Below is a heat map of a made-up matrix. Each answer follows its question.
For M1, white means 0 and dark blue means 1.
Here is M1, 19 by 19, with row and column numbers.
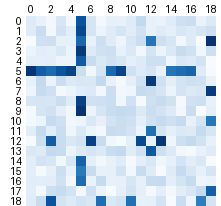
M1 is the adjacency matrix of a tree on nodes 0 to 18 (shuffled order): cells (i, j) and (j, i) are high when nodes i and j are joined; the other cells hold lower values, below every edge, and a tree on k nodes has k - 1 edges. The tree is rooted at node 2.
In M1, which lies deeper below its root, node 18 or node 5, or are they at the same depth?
the same depth
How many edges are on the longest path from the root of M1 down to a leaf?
2
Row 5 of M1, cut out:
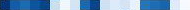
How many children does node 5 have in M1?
9
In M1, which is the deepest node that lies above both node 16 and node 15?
5
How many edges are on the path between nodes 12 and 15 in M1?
3
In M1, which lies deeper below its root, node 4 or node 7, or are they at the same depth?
the same depth
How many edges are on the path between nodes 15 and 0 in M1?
2
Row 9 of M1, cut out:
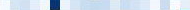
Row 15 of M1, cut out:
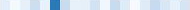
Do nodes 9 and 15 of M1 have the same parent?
yes
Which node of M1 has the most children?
5
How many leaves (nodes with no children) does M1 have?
15
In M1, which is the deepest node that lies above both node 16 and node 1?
5
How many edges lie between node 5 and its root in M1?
1
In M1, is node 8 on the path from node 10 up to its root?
no
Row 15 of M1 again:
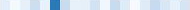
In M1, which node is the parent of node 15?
5
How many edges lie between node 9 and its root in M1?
2
